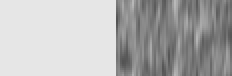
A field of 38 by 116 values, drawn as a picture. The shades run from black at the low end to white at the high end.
The table splits into one row of 2 panels. Panel 1,1: very high, flat. Panel 1,2: middling, streaked downward.
